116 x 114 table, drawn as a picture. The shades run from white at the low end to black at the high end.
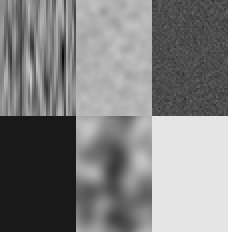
The table splits into 2 rows of 3 panels. Panel 1,1: middling, streaked downward, strong in contrast. Panel 1,2: low, blotchy, faint in contrast. Panel 1,3: high, fine-grained, faint in contrast. Panel 2,1: very high, flat. Panel 2,2: middling, smooth, strong in contrast. Panel 2,3: very low, flat.
